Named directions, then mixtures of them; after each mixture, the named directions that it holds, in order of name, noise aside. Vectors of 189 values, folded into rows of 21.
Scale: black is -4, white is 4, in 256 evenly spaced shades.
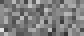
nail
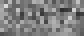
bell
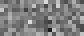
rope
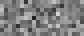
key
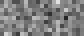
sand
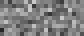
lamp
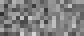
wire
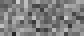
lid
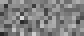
wire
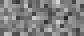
sand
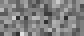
sand, wire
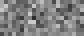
bell, lid, rope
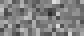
key, sand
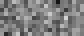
sand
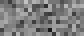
lamp, lid, rope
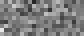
lamp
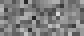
key
